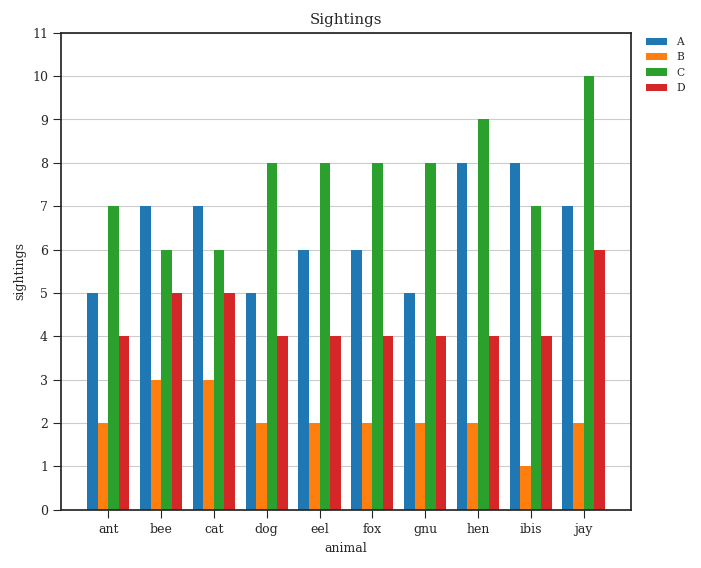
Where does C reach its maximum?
jay
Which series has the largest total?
C
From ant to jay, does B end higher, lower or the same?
the same
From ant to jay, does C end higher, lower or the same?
higher
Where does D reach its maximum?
jay
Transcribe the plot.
Title: Sightings
x-axis: animal, ticks ant bee cat dog eel fox gnu hen ibis jay
y-axis: sightings, ticks 0 1 2 3 4 5 6 7 8 9 10 11
Legend: A, B, C, D
Values:
A: 5 7 7 5 6 6 5 8 8 7
B: 2 3 3 2 2 2 2 2 1 2
C: 7 6 6 8 8 8 8 9 7 10
D: 4 5 5 4 4 4 4 4 4 6
